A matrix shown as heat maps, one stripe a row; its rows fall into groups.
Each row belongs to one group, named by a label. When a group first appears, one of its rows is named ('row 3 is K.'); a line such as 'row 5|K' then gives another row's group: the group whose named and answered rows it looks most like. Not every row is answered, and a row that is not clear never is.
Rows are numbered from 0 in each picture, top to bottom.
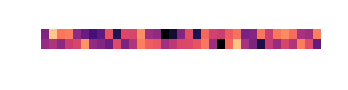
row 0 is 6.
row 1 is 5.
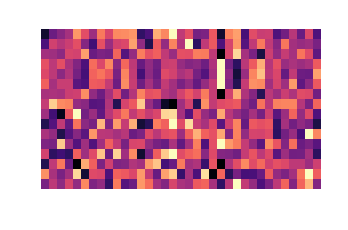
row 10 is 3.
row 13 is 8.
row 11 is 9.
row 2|5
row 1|6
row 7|6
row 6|5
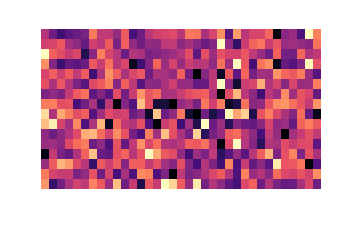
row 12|8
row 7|6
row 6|5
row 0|3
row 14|6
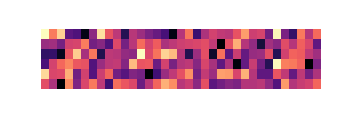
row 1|5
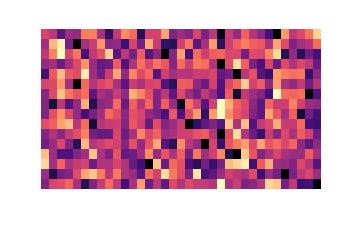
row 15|9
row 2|9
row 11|8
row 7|9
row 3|5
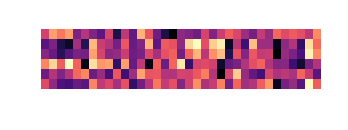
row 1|3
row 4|5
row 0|6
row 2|3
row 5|3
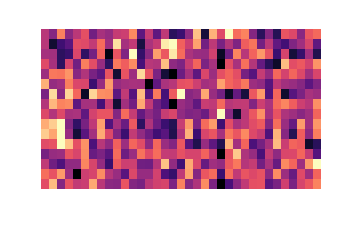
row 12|5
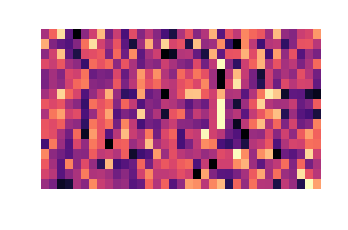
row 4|5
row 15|3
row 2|8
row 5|5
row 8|9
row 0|8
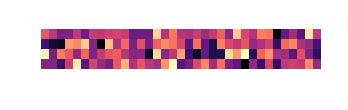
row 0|3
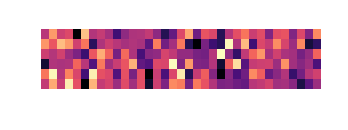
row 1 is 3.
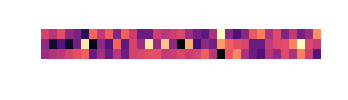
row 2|5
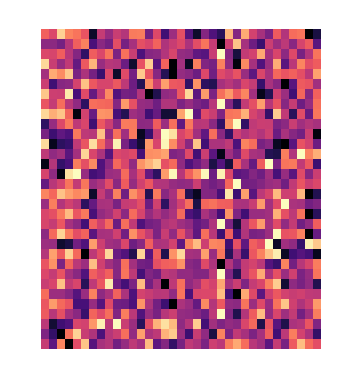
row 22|9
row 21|3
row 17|6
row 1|5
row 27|6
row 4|6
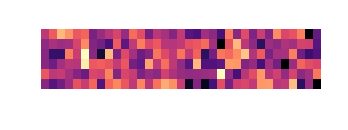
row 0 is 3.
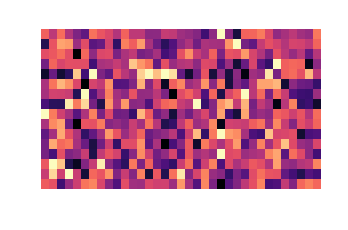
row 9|8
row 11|6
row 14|9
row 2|8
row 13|8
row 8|6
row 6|8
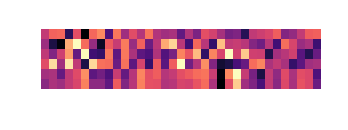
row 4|5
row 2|8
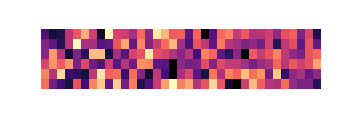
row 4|8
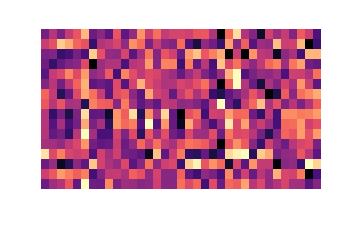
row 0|5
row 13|3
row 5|5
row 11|5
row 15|8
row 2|3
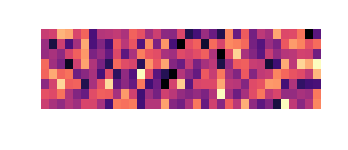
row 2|5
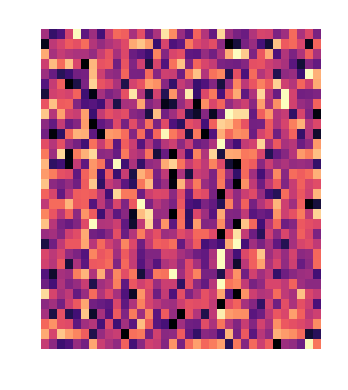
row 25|9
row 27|5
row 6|6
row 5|8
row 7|6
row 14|6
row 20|5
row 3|9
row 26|6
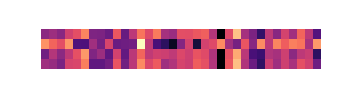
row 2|5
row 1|6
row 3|5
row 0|5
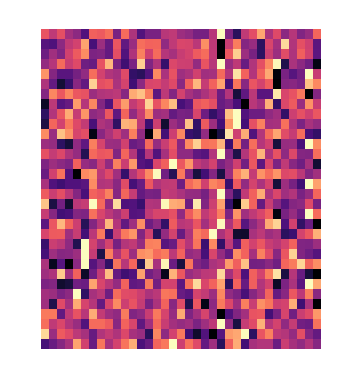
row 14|8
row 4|3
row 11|3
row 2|5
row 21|8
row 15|3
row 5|3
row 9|6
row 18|3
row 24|9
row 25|3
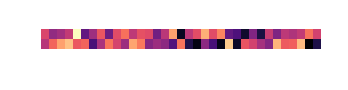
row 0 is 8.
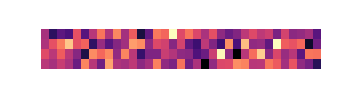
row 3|8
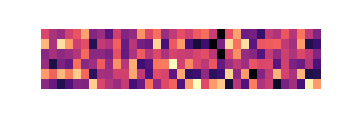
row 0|5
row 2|5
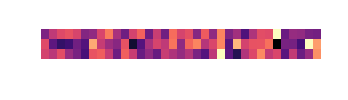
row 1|3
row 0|9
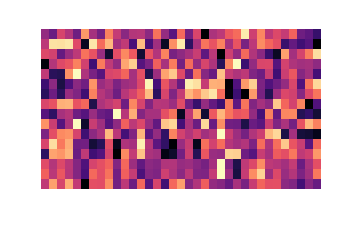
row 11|6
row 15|9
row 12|6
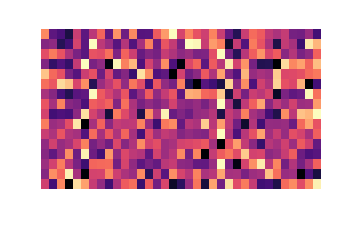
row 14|9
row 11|5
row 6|3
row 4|6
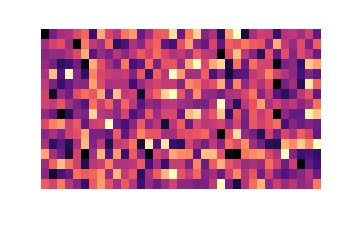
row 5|3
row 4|9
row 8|3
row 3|3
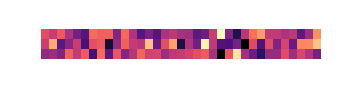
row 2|5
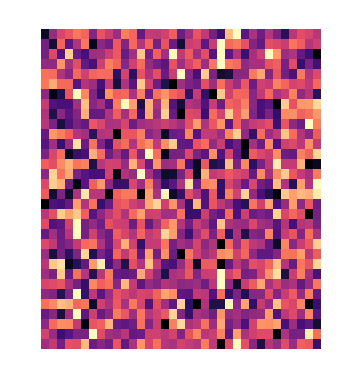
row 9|3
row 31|5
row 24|9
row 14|6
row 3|9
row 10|6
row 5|6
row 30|3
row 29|9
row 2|9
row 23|8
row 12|8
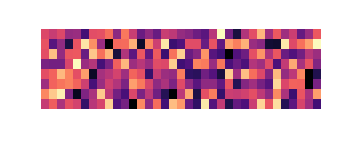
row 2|9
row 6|8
